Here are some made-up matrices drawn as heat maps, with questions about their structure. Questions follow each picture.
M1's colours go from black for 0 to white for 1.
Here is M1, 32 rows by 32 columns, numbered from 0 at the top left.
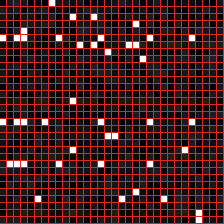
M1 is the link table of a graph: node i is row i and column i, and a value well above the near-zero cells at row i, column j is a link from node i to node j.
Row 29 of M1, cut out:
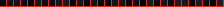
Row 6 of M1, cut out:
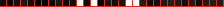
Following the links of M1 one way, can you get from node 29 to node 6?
no
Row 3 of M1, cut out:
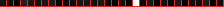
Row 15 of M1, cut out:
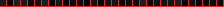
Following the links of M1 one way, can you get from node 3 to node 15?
yes
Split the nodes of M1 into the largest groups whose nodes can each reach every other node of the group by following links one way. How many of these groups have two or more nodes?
0
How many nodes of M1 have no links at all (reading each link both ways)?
6
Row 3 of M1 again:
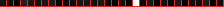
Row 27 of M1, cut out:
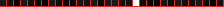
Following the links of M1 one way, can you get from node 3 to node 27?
no
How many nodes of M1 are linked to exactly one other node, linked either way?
9
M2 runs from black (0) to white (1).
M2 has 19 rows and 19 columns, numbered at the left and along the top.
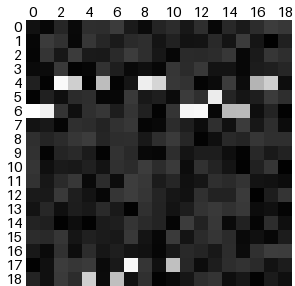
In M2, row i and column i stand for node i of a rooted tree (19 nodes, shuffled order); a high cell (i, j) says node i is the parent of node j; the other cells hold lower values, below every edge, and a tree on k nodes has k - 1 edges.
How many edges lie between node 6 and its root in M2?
1
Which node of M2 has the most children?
4
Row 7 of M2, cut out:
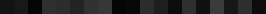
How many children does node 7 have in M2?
0
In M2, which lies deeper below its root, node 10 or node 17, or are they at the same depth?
node 10
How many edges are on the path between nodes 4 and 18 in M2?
1
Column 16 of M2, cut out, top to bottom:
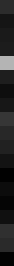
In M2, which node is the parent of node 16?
4
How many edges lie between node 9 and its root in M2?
2
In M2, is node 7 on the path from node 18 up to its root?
no
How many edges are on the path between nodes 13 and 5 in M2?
1
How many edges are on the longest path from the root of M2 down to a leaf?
3
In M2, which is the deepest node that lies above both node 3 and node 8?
4
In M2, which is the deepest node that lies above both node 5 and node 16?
4
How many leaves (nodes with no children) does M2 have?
14
